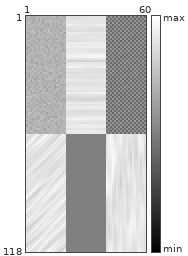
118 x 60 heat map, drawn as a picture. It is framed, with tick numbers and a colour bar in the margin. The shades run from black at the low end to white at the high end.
It is made of 2 by 3 panels. Panel 1,1: high, fine-grained, faint in contrast. Panel 1,2: very high, streaked across, faint in contrast. Panel 1,3: middling, checkered. Panel 2,1: very high, slanting up to the right, faint in contrast. Panel 2,2: middling, flat. Panel 2,3: very high, streaked downward, faint in contrast.
